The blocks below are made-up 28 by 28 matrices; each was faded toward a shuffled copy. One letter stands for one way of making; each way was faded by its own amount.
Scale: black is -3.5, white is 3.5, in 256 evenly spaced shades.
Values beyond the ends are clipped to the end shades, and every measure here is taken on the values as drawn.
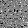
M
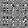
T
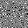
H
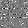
H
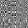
T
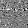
H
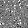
M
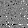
M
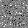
M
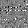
H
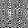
T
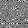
H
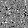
M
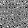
H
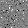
M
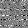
H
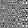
T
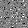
M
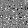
M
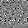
H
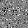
H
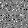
M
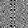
T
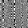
T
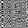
T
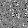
M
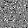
H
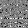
H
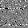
H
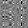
T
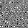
H
